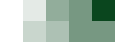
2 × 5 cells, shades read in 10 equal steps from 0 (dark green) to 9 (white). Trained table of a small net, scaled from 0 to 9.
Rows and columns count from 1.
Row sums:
26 30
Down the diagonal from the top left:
9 7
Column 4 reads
4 4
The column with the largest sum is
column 1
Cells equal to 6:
1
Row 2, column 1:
9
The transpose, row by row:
9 9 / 8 7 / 5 6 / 4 4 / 0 4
